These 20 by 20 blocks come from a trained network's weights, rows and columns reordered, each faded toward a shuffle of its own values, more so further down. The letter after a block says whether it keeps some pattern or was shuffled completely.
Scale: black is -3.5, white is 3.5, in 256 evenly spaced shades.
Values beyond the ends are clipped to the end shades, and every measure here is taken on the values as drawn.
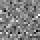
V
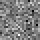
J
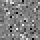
V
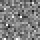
V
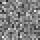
V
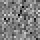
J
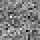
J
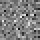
J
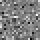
V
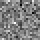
V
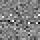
J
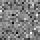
V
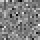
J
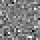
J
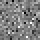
V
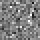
V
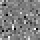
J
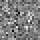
V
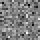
V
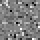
J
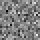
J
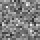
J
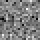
J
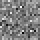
V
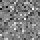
J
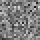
V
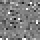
J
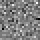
V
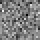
V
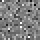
V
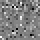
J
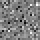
V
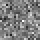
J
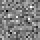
V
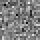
V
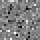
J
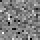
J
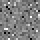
V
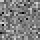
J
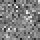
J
